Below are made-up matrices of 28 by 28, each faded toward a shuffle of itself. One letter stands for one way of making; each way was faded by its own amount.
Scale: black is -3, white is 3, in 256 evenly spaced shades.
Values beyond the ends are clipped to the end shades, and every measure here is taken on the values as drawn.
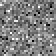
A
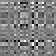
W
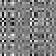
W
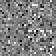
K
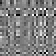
W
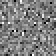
A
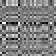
W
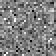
A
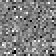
K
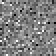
A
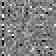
K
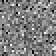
A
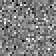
A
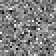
A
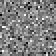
A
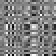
W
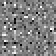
K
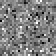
A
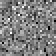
A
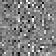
K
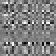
W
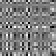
W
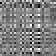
W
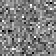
A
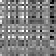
W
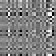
W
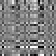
W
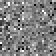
K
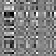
W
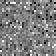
K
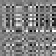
W
